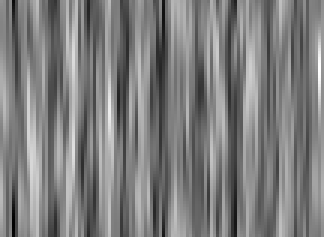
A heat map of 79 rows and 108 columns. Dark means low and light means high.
Histogram: bell-shaped. Stripes: upright, repeating 9 times. Grain: streaks running down. Slope: none.
